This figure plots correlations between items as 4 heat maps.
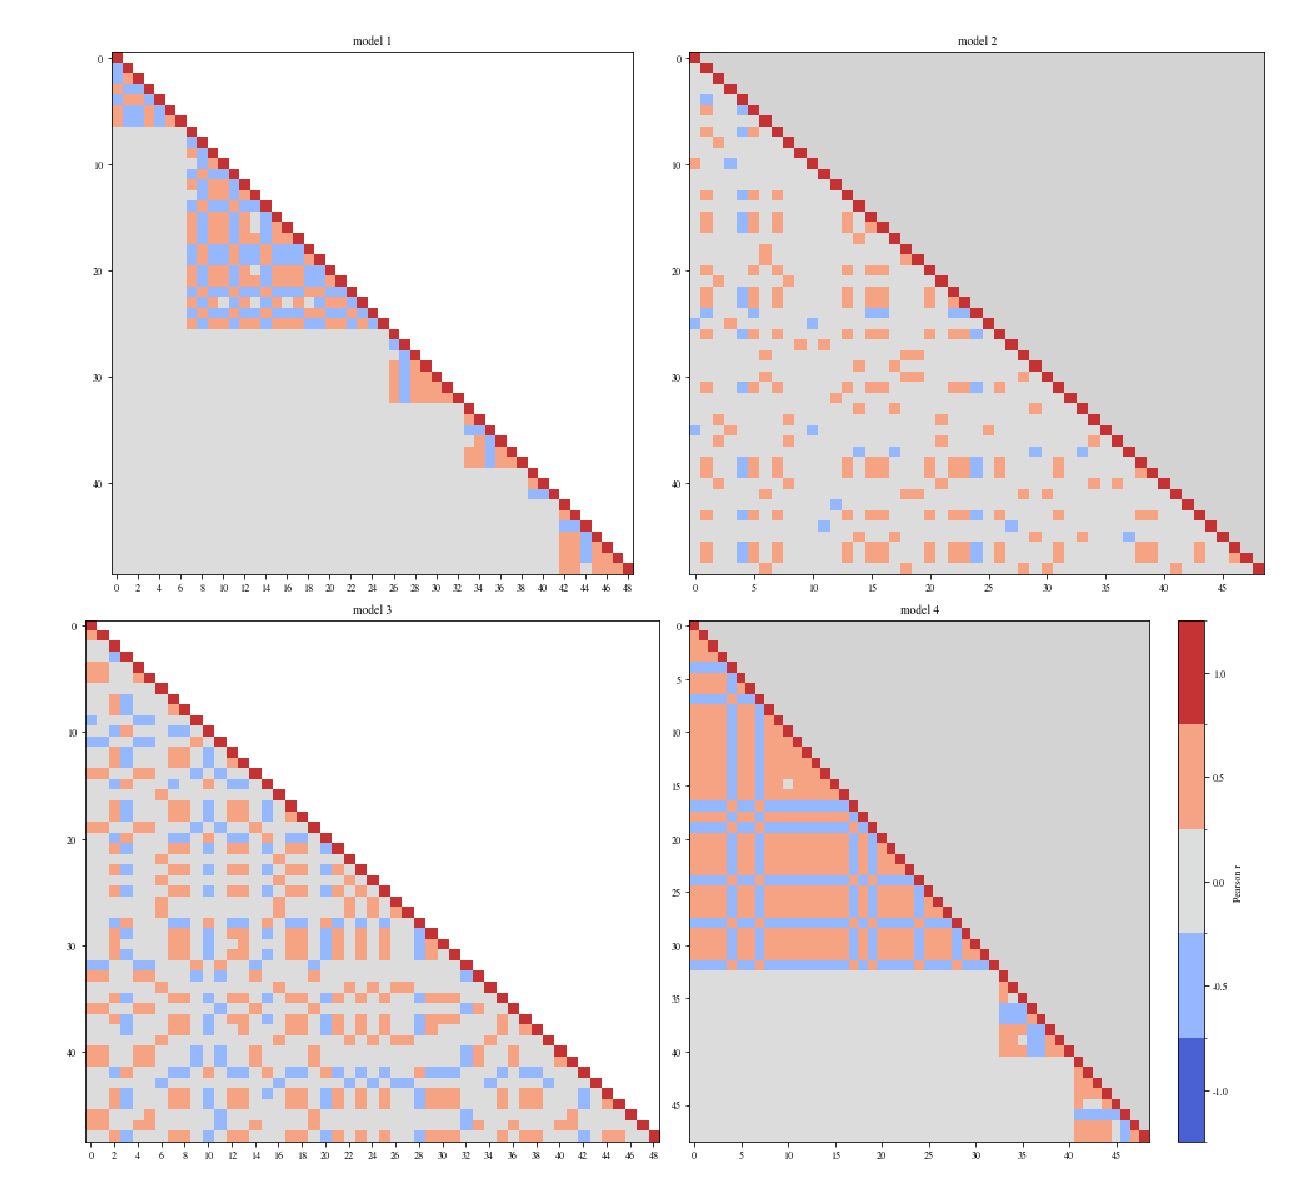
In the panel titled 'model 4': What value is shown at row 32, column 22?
-0.5
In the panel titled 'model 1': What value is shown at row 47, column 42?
0.5
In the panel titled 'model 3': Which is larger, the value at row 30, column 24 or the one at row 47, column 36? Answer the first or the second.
the second
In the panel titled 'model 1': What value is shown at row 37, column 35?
-0.5
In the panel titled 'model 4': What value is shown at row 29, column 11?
0.5
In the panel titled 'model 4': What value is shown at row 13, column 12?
0.5
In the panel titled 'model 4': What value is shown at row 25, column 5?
0.5
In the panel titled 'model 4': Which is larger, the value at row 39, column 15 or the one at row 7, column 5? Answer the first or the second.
the first
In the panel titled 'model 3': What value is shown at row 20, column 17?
-0.5
